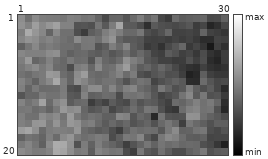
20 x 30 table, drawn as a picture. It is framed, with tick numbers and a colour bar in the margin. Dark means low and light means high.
Mirror symmetry: none. Histogram: bell-shaped. Average level on the scale: 40%. Slope: up to the left. Ninth with the lowest average: top right.
